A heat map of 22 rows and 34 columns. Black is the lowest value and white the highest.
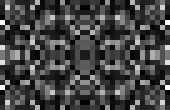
It mirrors both left to right and top to bottom. No single row or column stands out from its neighbours. On average the colour sits 30% of the way up the scale. There is no seam. There is no overall slope. Most values sit low, with a long tail of high ones.
